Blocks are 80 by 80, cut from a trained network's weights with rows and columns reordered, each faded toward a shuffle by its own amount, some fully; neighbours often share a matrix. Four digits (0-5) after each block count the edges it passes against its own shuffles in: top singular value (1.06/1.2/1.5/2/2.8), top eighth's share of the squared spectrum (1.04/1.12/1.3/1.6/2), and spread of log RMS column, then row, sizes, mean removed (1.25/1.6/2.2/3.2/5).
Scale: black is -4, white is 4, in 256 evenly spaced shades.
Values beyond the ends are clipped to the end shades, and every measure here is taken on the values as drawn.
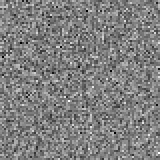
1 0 0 0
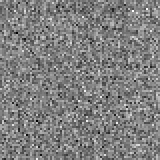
2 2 0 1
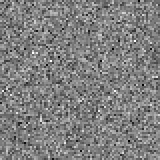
0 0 0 0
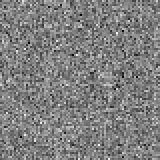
2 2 0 1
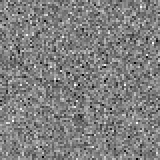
0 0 0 0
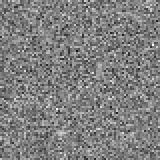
3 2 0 0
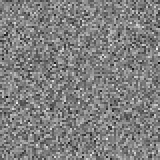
0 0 0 0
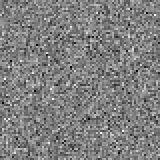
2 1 0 0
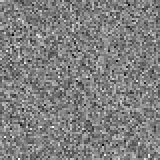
0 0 0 0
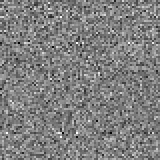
2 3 0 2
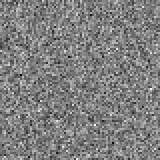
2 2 0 0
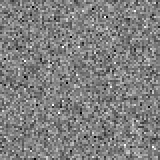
0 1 0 0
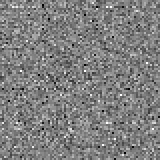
3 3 0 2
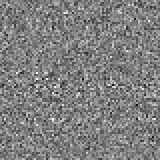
3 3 1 2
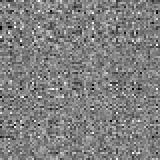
4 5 2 3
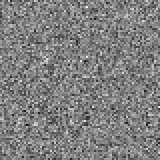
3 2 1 1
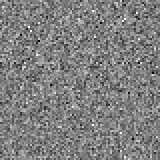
1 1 0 0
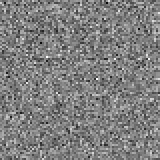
3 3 0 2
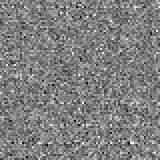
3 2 0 2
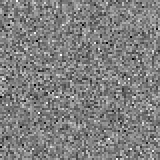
1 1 0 0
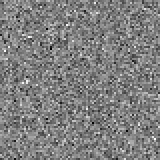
1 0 0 0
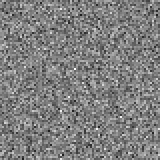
1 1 0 0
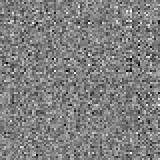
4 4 2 2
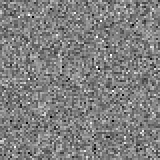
1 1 0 0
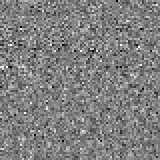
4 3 1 2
